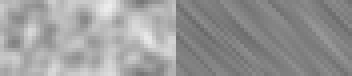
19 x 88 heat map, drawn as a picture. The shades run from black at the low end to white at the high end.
It is made of 1 by 2 panels. Panel 1,1: high, blotchy. Panel 1,2: middling, slanting down to the right, faint in contrast.
